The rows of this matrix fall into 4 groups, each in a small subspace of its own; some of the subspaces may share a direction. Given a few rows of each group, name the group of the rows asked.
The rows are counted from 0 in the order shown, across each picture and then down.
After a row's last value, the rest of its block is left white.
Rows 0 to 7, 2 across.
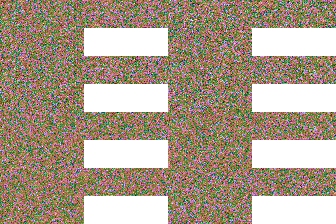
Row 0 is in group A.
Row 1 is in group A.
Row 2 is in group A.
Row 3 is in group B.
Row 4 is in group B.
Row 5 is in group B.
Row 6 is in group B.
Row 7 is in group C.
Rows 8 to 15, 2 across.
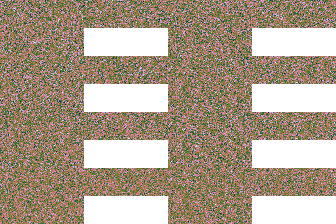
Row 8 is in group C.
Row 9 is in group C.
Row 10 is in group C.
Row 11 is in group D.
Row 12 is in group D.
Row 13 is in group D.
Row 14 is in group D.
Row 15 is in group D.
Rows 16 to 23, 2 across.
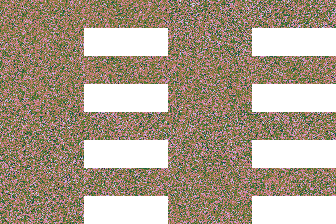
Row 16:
C
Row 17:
A
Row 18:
C
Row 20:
C
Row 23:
C
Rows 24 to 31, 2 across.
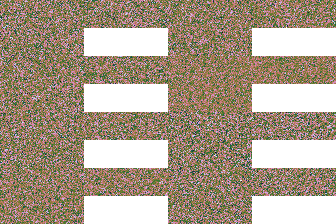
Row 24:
C
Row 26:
C
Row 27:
C
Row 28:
A
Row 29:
C
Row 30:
C
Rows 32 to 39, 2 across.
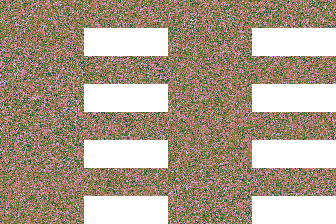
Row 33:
A
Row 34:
C
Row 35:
C
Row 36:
D
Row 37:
B
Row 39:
D
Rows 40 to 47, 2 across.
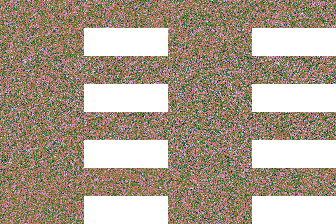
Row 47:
D
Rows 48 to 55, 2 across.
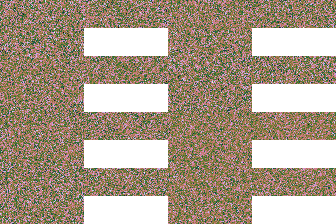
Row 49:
B
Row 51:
D
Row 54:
D
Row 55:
B
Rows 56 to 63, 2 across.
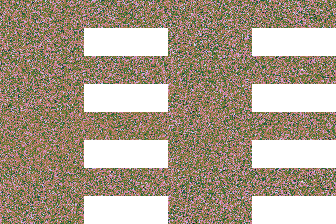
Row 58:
B
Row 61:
A
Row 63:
A
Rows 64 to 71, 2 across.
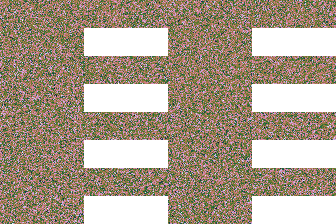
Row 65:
D
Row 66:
C
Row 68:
A
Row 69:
C
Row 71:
C
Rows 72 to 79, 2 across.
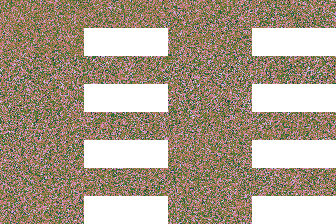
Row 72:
B
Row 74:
D
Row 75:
C
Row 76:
C
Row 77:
A
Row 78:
C
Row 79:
D
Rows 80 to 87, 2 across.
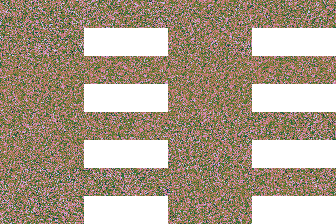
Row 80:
D
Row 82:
C
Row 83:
C
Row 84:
D
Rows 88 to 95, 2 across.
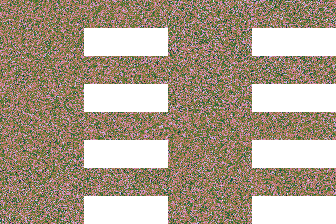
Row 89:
C
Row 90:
A
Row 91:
B
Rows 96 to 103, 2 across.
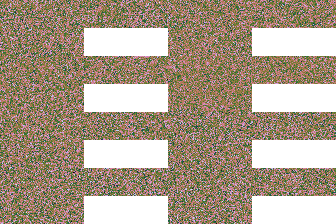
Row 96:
C
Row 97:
C
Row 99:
D
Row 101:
D
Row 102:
D
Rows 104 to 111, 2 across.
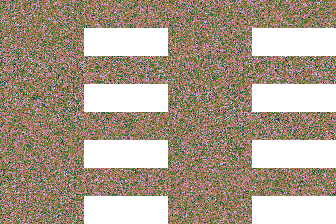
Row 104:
A
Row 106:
C
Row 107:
B
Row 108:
D
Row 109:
B
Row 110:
A
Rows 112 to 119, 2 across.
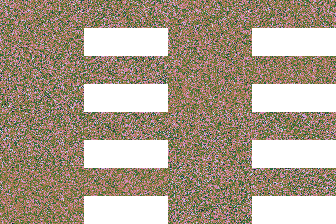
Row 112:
D
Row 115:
D
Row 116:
C
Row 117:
D
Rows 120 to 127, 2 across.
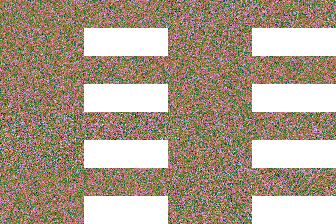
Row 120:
B
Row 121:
A
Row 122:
B
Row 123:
D
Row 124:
A
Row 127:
B
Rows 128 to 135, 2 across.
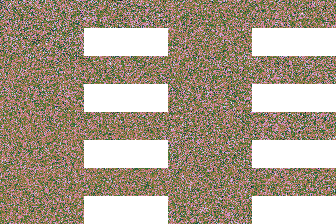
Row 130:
B
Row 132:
B
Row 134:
B
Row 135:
C
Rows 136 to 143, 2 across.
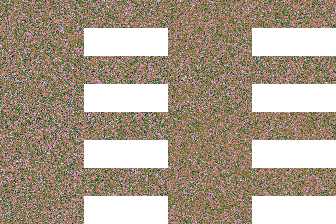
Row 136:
D
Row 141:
D
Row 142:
A
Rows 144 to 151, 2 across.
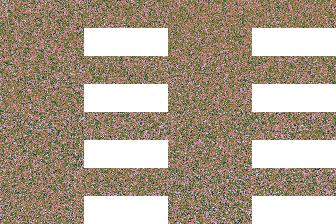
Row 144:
D
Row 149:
A
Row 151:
D
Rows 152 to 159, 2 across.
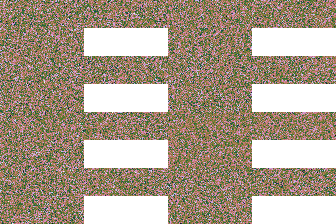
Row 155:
D
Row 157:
B
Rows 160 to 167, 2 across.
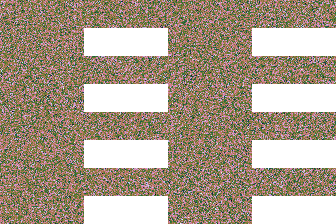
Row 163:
A
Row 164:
A
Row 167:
D
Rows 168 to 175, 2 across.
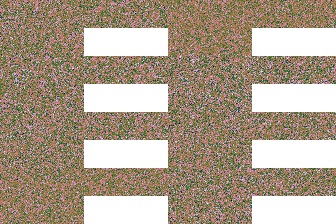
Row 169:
B
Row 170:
A
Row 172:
D
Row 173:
A
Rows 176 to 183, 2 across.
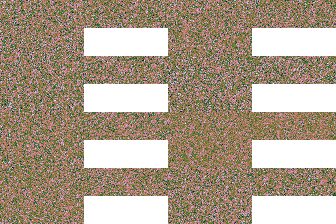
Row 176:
A
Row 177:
D
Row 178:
B
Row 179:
C
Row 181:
C
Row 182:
D
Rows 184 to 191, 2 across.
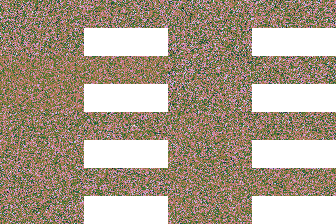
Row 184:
C
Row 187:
C
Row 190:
C
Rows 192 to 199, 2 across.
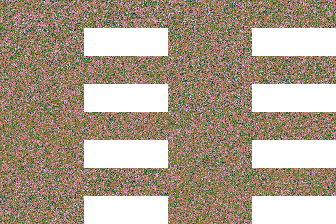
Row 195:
A
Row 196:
B
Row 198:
A
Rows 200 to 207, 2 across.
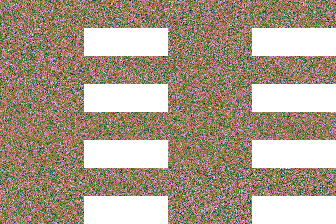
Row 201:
A
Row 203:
D
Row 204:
B
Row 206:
D
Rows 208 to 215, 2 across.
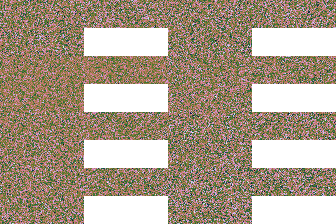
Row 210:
C
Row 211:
C
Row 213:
A
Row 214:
B
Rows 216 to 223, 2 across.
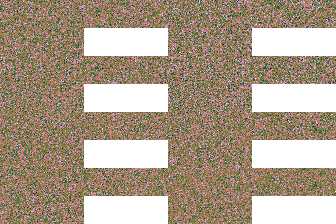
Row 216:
C
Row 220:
C
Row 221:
B
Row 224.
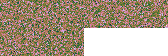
